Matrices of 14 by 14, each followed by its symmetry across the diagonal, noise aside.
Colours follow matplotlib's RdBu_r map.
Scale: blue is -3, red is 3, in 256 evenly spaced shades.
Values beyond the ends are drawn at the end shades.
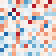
antisymmetric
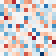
antisymmetric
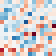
neither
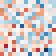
neither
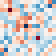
symmetric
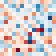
antisymmetric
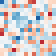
symmetric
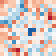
symmetric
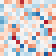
antisymmetric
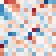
antisymmetric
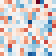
neither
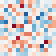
antisymmetric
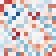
symmetric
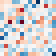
symmetric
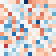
neither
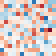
neither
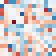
antisymmetric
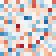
antisymmetric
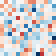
symmetric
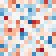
antisymmetric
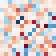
symmetric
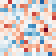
neither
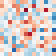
neither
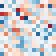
neither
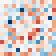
symmetric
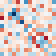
symmetric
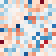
symmetric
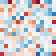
neither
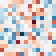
antisymmetric
